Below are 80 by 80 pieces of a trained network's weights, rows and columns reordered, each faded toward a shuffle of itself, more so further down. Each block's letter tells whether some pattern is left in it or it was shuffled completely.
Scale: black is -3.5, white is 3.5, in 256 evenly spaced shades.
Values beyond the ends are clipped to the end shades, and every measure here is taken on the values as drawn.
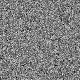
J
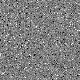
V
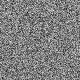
J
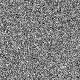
J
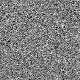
V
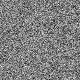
J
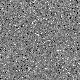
J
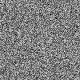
V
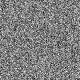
V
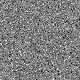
J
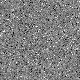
J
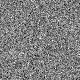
J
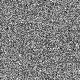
V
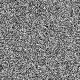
V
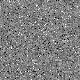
V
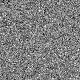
J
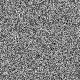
J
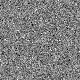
J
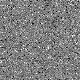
V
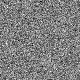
J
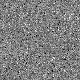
V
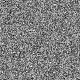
J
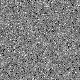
J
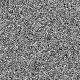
V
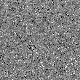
J
